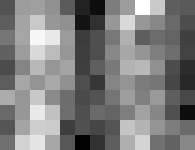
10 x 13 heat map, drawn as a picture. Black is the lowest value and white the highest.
Upright stripes repeat 2 times across the table. The bottom middle is the ninth with the lowest average. Streaks run downward. Overall the values sit about 50% of the way up the scale.
